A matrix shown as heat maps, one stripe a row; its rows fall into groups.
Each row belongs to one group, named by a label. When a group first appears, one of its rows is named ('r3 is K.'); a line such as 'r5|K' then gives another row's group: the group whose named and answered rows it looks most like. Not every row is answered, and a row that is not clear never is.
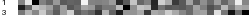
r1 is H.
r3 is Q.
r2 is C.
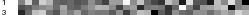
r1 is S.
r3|C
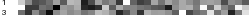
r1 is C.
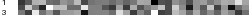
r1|C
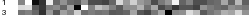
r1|S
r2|H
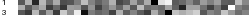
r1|H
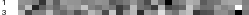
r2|H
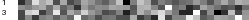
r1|C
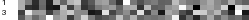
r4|S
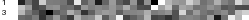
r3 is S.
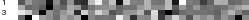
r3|H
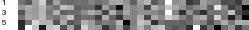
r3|S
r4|Q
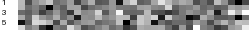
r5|C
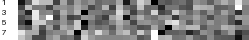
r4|C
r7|H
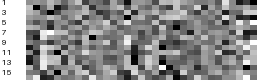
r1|Q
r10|C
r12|C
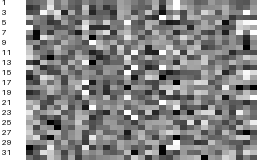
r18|Q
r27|Q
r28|H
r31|C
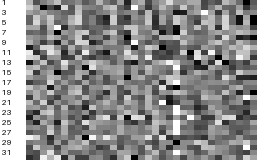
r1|Q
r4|Q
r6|S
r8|Q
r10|C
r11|S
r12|S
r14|H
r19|Q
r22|H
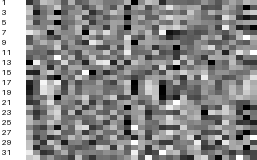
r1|C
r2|Q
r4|Q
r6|Q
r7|H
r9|C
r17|C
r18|C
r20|C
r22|Q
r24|Q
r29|S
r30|Q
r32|S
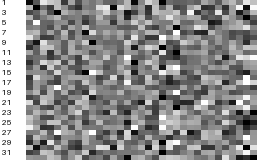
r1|C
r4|Q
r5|S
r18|S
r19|H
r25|Q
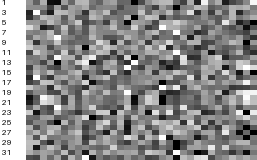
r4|C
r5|Q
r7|H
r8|S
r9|Q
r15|Q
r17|C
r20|C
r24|C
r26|Q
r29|H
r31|H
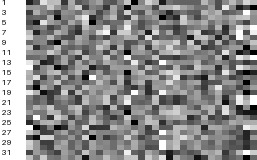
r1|C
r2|Q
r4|C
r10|Q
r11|Q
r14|S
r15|Q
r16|H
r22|Q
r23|Q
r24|S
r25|C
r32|H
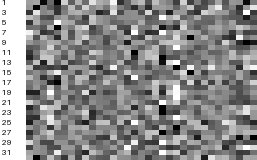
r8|S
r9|Q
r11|C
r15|S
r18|H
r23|C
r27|C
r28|Q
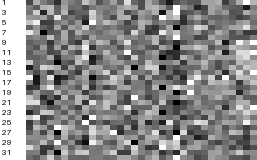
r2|H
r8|H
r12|C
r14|C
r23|C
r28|H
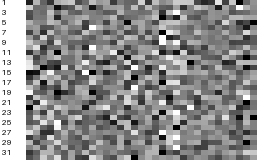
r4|C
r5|Q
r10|H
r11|C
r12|Q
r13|S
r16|C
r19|S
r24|Q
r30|H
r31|C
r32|C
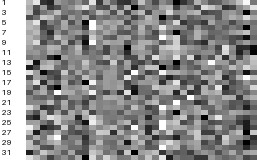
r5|H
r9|H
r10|Q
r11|Q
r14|C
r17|H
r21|H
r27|Q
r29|Q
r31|C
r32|H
